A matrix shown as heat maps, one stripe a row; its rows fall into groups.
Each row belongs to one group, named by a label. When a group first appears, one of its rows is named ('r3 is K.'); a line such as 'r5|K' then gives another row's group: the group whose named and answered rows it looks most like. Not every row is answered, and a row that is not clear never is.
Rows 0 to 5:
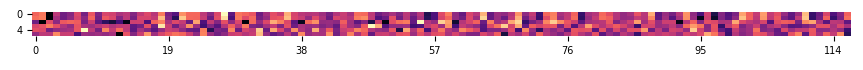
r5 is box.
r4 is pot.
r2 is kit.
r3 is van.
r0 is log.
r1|log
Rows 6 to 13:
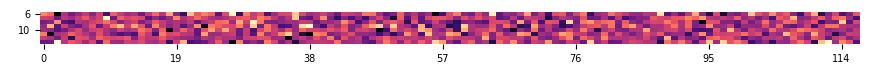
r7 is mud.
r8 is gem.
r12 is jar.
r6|log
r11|kit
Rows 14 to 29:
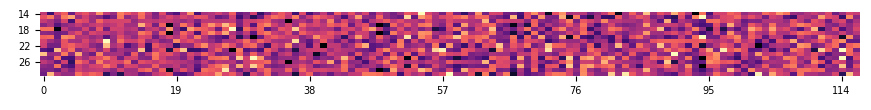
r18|log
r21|mud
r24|box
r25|gem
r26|jar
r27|gem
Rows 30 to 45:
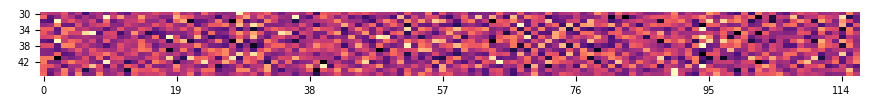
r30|box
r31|mud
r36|van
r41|log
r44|box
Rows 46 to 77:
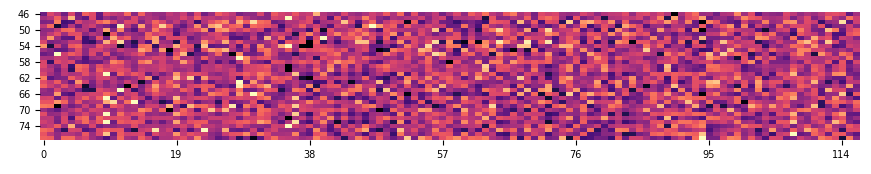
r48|gem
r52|pot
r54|kit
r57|box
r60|jar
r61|mud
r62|kit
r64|box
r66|gem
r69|log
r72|jar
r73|mud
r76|mud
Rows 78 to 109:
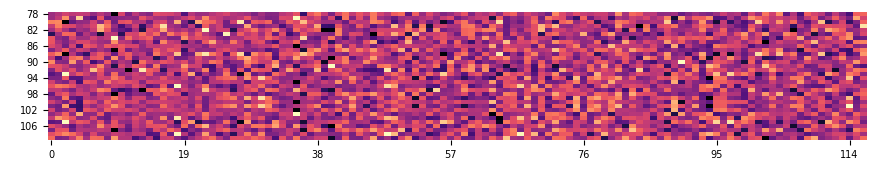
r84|mud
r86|jar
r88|log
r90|box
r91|pot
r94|gem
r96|van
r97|kit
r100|jar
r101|gem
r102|jar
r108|van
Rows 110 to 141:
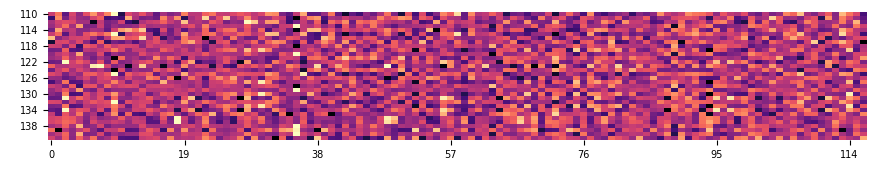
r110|mud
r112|box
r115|mud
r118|jar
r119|gem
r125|mud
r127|gem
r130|gem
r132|mud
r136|van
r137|van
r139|kit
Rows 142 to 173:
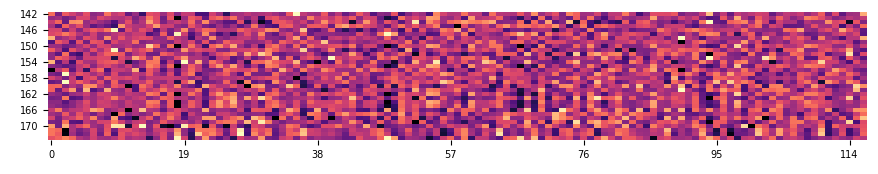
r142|kit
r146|mud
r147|van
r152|gem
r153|pot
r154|kit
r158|jar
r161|box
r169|gem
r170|kit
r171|log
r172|log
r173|van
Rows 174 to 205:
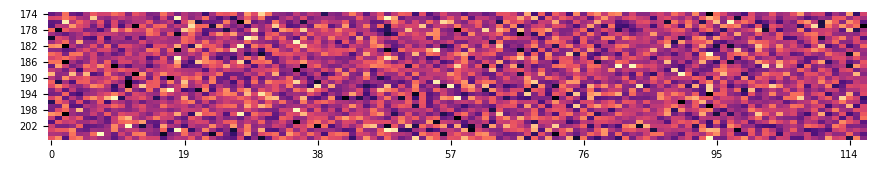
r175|van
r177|box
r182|log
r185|van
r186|log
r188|jar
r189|box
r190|kit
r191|kit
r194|gem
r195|mud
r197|gem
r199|log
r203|van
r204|pot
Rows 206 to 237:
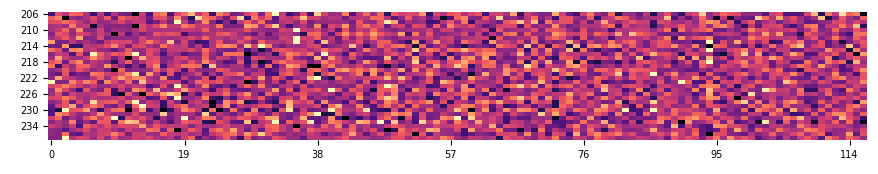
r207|log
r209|box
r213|kit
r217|pot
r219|kit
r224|van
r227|van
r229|pot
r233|pot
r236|gem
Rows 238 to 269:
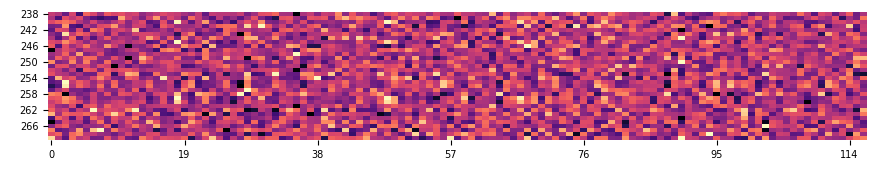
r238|jar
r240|van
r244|box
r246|kit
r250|box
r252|jar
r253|pot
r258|log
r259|van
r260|van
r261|jar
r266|pot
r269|box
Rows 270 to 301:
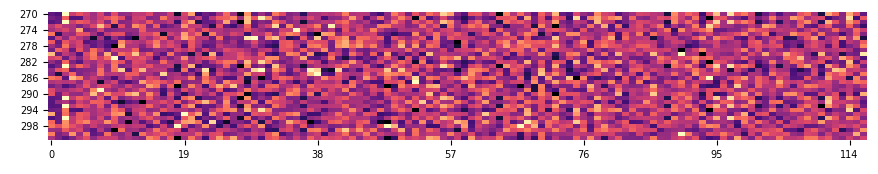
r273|pot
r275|kit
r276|box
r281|mud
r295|kit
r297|kit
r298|van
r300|box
